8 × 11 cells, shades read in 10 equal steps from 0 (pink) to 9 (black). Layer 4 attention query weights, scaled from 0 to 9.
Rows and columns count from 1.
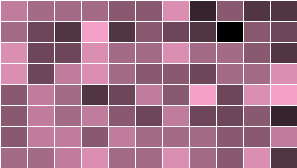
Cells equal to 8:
0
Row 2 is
3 5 6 0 6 4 5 6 9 4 5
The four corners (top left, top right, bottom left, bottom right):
2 6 3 6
